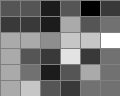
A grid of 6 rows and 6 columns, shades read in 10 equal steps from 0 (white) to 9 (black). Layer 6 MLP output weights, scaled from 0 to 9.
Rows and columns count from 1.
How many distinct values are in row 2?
5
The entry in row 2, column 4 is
3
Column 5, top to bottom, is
9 6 2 7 3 5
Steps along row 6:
down up up down same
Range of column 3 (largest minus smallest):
4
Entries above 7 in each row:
2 1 0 0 1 0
